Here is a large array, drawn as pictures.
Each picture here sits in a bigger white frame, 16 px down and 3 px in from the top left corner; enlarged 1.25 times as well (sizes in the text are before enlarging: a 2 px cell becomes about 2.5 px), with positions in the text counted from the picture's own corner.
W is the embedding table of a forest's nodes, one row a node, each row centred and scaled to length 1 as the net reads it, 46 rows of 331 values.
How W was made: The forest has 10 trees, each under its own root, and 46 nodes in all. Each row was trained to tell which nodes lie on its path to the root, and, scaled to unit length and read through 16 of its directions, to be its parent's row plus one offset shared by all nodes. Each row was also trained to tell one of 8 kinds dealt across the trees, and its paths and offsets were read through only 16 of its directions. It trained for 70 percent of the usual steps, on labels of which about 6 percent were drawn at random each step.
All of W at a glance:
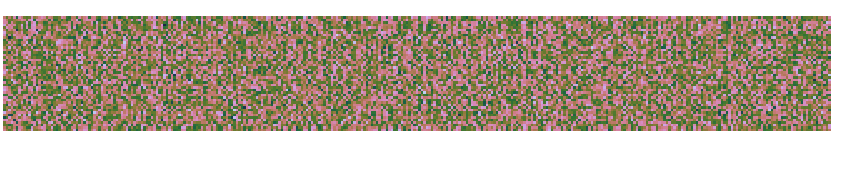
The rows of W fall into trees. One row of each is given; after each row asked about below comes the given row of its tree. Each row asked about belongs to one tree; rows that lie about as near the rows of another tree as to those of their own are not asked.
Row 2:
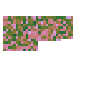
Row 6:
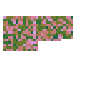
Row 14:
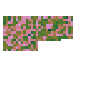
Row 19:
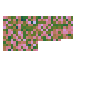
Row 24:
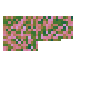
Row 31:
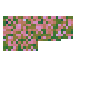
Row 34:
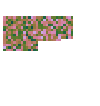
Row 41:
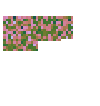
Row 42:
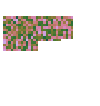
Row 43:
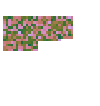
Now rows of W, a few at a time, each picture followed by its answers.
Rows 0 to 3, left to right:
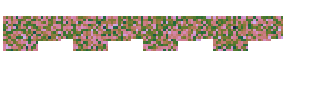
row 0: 43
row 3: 34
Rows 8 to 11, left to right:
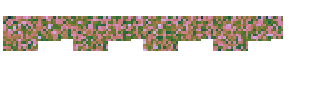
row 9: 2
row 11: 24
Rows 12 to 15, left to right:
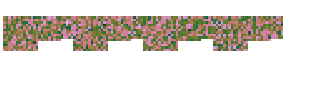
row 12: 19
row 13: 31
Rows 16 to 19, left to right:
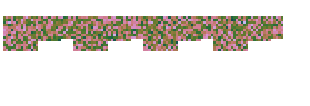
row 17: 31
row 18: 2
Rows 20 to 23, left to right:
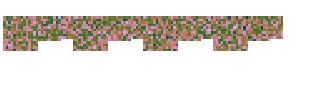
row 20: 6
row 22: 6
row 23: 24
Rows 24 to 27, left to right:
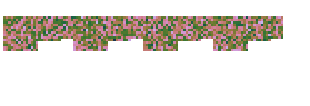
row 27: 2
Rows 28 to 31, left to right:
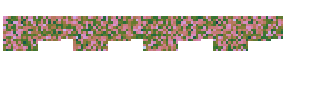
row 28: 19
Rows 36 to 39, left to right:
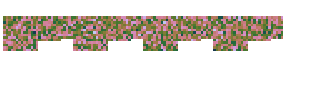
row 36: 24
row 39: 6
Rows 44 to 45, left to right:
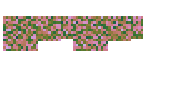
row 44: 43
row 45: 43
